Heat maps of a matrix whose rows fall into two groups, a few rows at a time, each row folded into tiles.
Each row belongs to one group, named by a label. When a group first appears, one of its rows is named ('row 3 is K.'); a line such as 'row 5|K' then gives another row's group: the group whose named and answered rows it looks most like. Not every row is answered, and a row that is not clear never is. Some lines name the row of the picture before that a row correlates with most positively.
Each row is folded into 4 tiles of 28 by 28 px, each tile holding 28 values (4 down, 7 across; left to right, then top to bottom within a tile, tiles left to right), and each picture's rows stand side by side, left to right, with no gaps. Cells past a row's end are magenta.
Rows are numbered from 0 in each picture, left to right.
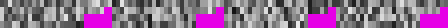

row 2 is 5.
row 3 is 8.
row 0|8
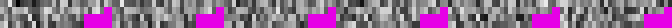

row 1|8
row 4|8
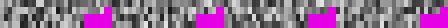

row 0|8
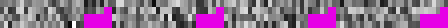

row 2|5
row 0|5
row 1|5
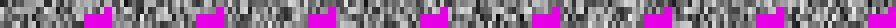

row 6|8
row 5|5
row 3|8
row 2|5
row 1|8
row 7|5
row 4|8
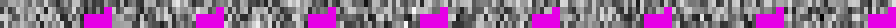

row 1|8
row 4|5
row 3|8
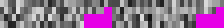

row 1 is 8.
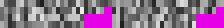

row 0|5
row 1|5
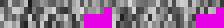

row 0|8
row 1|5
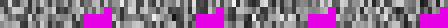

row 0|8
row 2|8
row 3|5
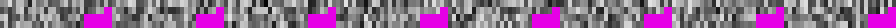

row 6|5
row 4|5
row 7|5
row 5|8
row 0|5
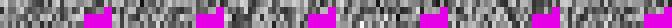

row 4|5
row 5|5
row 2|5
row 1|5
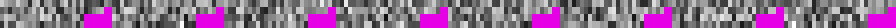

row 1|8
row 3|8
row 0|5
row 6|5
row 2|8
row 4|8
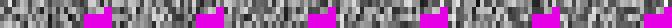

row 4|5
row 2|5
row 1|5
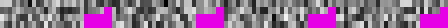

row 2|8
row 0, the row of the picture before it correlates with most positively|2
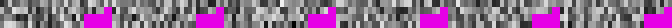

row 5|5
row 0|8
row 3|5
